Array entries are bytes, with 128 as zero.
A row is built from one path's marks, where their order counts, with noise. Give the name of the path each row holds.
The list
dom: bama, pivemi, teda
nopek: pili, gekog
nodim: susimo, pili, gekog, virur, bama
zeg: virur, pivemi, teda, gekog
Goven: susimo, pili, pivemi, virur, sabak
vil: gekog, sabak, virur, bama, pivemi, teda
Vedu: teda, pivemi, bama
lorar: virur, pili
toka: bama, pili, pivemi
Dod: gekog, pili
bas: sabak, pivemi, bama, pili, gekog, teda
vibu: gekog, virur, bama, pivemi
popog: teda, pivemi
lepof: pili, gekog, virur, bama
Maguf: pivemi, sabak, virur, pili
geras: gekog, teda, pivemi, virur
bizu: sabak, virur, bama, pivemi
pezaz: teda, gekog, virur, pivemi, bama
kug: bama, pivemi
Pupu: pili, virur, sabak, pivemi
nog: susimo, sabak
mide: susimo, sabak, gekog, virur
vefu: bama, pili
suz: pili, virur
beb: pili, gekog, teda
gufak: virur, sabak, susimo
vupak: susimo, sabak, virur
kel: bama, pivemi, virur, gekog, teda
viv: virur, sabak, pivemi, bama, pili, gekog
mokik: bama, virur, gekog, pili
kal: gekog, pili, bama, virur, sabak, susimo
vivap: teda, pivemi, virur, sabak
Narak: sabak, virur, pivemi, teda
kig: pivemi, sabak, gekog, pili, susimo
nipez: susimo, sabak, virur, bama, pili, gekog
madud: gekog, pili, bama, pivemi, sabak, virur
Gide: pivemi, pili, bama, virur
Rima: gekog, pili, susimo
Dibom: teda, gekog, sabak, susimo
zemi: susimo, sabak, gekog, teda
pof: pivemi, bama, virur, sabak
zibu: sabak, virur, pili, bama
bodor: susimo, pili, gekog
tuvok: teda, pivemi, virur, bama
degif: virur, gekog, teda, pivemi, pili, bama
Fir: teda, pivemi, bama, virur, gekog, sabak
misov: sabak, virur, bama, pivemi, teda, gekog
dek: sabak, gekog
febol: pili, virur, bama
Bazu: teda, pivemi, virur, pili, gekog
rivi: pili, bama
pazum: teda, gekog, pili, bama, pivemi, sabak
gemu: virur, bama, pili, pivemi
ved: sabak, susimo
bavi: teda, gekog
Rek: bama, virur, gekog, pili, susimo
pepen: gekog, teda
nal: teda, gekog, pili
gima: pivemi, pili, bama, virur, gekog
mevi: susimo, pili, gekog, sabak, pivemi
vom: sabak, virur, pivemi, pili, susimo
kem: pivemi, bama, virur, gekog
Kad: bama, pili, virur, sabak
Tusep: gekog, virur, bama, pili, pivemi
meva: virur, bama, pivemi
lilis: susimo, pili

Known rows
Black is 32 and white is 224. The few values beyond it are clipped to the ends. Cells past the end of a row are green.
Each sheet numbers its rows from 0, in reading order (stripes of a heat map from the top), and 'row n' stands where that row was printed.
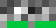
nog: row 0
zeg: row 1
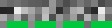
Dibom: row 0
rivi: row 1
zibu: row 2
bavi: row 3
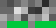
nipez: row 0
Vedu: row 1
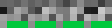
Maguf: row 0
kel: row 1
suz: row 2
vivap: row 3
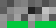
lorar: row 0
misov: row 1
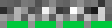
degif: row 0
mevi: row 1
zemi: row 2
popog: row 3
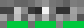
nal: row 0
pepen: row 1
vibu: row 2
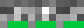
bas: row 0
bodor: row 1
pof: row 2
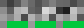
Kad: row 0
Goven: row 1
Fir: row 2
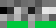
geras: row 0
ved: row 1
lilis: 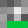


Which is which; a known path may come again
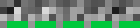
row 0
popog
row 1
Goven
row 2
febol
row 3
meva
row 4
bizu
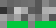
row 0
kig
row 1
kal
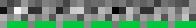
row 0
vupak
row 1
vibu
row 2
gufak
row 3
kel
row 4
geras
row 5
tuvok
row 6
toka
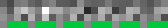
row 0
Rek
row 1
bodor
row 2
vefu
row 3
degif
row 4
viv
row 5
mokik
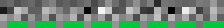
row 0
misov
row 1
lepof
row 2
gima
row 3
mide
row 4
Pupu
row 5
Vedu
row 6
dek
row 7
Dod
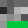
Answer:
vom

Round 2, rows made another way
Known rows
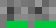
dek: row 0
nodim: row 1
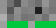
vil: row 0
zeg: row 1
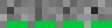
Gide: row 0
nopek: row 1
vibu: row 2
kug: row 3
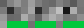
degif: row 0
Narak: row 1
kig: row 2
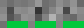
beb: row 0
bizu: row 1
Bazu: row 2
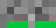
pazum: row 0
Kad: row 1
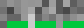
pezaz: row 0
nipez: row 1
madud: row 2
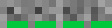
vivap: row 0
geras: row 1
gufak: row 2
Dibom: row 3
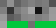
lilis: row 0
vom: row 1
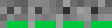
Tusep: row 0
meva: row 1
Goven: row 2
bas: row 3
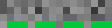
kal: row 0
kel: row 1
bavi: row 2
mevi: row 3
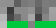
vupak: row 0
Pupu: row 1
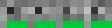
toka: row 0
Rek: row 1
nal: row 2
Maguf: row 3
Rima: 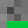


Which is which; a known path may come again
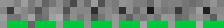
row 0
tuvok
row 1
gima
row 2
vil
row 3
bodor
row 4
Vedu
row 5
zeg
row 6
lorar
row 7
dom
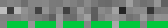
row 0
mokik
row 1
pepen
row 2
vefu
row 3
febol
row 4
kug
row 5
bas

